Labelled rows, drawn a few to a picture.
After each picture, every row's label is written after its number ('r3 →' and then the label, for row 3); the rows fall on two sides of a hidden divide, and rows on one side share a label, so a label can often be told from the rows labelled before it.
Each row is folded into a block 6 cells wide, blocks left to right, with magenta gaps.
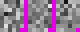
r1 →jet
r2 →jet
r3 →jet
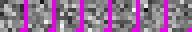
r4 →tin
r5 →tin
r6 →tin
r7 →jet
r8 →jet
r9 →jet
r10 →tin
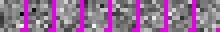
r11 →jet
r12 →jet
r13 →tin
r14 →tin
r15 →jet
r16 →jet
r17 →tin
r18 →jet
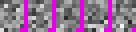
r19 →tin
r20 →jet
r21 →tin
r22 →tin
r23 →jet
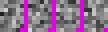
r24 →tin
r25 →jet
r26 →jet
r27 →jet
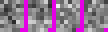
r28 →jet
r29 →tin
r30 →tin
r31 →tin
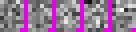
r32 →jet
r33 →jet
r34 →tin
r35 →tin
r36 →tin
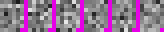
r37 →jet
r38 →jet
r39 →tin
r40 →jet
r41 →tin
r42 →jet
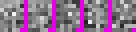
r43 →tin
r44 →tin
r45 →jet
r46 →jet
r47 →jet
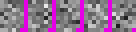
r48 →jet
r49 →tin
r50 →jet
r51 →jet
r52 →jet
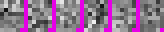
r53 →jet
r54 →jet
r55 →jet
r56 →tin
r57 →tin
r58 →jet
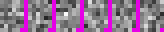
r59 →jet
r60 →tin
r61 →jet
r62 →tin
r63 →jet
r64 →tin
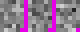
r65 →jet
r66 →jet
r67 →jet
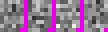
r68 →tin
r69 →tin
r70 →jet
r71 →tin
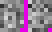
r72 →tin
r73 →tin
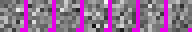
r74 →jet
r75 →tin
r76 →tin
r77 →tin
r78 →tin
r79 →tin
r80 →tin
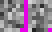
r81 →jet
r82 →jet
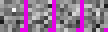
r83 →jet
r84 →tin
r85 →jet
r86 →jet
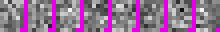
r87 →jet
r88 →jet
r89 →jet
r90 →tin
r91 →tin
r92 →jet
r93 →tin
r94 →tin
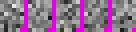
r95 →tin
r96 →tin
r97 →tin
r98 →jet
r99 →jet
